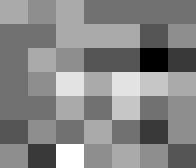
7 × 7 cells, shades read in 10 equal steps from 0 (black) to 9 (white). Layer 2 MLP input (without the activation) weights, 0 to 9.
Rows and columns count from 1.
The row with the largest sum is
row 4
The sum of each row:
33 34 23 44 34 29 35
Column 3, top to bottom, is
6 6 5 8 6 4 9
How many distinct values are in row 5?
4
